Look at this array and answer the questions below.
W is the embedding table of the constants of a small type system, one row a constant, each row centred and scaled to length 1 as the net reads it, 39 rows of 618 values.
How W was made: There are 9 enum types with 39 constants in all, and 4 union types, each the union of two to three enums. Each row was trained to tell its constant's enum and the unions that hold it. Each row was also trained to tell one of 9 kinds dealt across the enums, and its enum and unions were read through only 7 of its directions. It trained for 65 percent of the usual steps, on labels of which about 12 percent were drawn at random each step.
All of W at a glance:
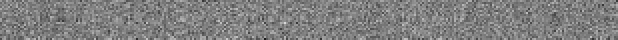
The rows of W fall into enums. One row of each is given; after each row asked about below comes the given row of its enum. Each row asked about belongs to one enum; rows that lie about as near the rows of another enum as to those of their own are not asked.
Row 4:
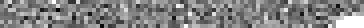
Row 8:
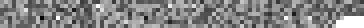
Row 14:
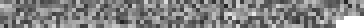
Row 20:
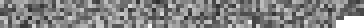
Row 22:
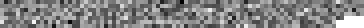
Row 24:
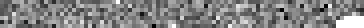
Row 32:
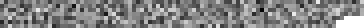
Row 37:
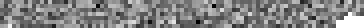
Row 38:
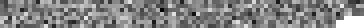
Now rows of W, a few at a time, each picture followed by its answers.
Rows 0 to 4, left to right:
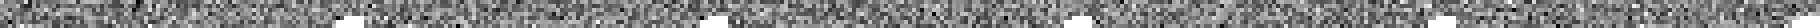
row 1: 20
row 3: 38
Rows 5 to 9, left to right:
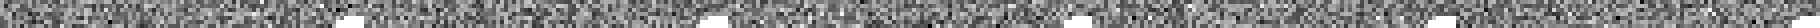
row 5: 14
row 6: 4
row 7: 37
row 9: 20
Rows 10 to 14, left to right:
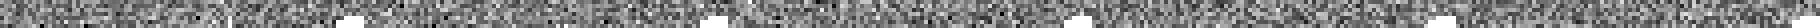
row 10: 32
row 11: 38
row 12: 24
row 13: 8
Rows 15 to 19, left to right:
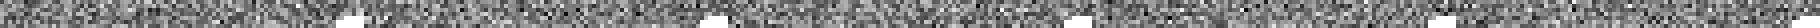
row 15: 4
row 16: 8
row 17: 24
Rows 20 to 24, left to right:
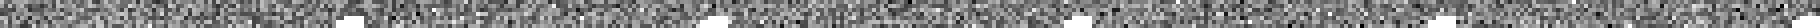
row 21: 20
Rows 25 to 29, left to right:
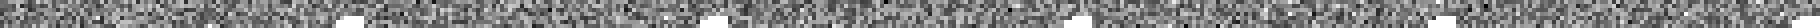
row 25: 8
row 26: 4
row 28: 37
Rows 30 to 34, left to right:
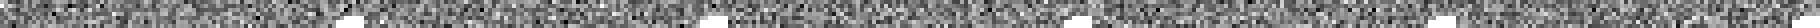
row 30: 20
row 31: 4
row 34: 32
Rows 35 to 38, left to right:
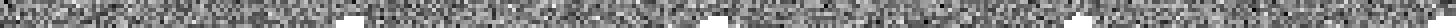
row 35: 22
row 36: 8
